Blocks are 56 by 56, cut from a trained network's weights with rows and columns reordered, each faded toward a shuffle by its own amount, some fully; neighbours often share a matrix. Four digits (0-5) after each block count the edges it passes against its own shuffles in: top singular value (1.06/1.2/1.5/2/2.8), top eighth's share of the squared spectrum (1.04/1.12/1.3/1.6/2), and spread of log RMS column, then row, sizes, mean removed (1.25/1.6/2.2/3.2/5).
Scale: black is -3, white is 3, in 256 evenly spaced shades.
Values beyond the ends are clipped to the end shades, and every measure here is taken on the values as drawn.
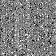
2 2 0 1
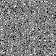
1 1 0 0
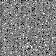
1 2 0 0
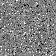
0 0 0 0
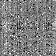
3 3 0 2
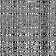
4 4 1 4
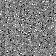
1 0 0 0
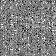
2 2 0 1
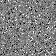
0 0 0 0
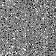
1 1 0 0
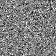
1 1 0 0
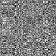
3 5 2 2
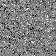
0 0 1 0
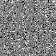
2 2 2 0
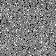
0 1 1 0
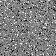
0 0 0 0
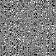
2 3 3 0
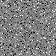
0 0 0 0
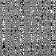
3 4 4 0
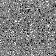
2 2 1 0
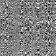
2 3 4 0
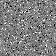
0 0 0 0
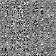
2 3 3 0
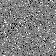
0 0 0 0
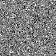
1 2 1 0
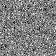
0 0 0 0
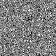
2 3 1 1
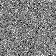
1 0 0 0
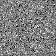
1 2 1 0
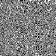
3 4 2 1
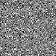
3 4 2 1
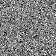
0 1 0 0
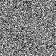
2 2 0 0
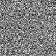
3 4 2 1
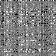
3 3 1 3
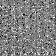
2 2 0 1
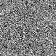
1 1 0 0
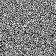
1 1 0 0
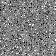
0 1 0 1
